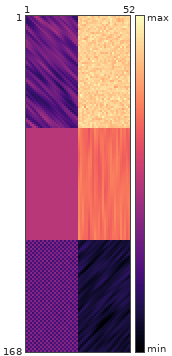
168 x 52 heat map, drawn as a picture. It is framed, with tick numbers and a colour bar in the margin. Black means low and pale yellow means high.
It is made of 3 by 2 panels. Panel 1,1: low, slanting down to the right. Panel 1,2: very high, fine-grained, faint in contrast. Panel 2,1: middling, flat. Panel 2,2: high, streaked downward, faint in contrast. Panel 3,1: low, checkered. Panel 3,2: very low, slanting up to the right, faint in contrast.
